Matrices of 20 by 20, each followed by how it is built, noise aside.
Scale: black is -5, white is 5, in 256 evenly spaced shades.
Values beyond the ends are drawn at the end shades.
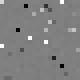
sparse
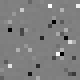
sparse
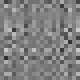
low rank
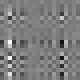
low rank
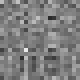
low rank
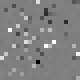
sparse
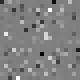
sparse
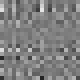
low rank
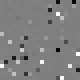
sparse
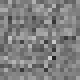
low rank
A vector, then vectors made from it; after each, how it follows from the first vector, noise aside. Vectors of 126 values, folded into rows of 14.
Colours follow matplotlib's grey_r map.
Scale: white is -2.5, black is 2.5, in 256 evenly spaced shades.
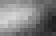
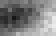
negated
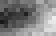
negated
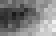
negated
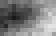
negated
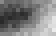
negated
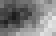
negated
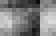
wrapped around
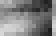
wrapped around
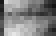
wrapped around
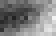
negated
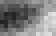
negated
